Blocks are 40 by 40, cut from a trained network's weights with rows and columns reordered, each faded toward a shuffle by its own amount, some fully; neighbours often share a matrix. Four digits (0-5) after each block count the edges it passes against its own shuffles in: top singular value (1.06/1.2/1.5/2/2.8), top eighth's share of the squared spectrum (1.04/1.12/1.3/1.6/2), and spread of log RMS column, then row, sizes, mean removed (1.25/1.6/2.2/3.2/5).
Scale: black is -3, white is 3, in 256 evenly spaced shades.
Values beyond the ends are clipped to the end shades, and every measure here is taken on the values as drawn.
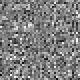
3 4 2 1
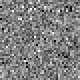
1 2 0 1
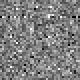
2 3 0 1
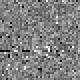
2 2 0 1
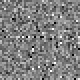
1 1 0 0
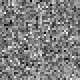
0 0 0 0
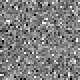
0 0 0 0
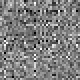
3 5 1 2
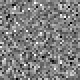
1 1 0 0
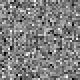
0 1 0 0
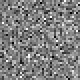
1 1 0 0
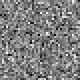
1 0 0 0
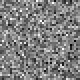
0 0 0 0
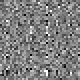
3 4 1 2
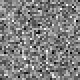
0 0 0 0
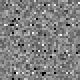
2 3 1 2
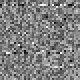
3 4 0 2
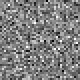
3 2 0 0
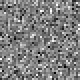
0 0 0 0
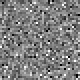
0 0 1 0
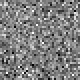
1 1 0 0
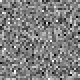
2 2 1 0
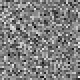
0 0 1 0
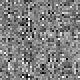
3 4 2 2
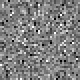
1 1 0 0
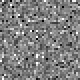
1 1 0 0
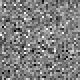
2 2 1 0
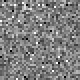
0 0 0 0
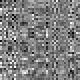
3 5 3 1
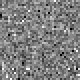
1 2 0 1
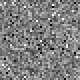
1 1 0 0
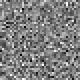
3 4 1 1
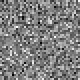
1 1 0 0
